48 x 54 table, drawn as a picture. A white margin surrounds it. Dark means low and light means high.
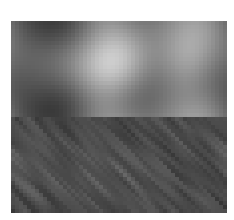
The table splits into 2 rows of 1 panel. Panel 1,1: middling, smooth, strong in contrast. Panel 2,1: low, slanting down to the right, faint in contrast.
